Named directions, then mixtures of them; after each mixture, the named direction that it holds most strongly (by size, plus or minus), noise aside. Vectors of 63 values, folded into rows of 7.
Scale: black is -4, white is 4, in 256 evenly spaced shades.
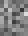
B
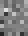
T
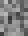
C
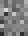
T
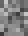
C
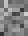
B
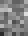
T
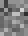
B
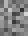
B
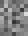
B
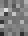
T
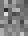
T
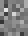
T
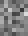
B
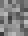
C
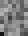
C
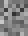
B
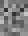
B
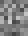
B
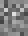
B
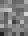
T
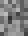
C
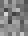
T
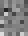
T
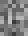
C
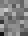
T
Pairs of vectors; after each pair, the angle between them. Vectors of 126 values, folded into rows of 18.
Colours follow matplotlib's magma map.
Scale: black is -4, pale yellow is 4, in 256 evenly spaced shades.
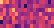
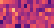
nearly parallel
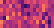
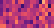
orthogonal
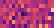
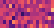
nearly parallel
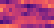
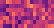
partly opposed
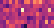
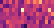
nearly parallel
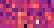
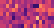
partly opposed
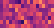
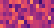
nearly opposite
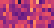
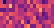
orthogonal
